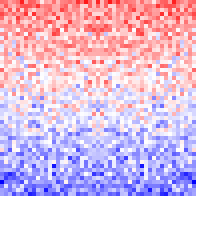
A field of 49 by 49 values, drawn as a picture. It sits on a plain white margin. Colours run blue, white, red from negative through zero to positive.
The field climbs toward the top. Fine speckle covers the field. No regular stripes run through it. It is mirror symmetric from left to right.
